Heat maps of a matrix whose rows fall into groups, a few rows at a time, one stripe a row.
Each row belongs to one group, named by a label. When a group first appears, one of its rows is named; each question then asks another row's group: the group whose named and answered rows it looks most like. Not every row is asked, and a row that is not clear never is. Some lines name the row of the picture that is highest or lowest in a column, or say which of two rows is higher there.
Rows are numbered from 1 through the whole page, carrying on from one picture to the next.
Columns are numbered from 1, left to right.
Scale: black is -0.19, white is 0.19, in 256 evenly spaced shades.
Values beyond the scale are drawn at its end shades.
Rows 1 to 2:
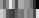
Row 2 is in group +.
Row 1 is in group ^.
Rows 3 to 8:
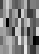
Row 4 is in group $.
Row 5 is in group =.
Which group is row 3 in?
$
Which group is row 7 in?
^
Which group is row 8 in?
^
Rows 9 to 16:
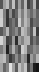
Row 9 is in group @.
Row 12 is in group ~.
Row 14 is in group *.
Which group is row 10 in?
=
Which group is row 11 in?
=
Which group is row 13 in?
=
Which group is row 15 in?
+
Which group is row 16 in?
^
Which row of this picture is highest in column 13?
15
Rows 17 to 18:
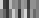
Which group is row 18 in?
*
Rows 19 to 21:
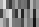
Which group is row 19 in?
+
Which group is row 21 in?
^
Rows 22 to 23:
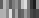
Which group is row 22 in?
$
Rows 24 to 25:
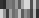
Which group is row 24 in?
~
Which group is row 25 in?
=
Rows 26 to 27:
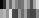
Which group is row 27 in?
^
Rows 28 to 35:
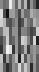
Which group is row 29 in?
*
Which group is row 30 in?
+
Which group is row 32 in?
~
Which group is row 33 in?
$
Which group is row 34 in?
~
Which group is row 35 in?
=
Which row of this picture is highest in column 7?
35
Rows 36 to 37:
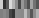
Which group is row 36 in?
*
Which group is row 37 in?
+
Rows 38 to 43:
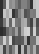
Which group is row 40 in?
@
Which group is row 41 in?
~
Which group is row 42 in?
$
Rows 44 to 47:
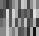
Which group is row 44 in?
*
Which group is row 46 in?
@
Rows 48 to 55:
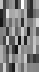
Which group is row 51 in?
*
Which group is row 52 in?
~
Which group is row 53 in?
=
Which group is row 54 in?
^
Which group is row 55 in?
+
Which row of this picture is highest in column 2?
55
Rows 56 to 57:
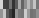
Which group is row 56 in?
=
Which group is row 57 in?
+
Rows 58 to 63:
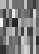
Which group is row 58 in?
^
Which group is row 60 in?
=
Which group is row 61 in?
@
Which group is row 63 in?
~
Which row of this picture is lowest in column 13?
62
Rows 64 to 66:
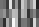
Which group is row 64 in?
*
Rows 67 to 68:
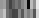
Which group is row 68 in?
+
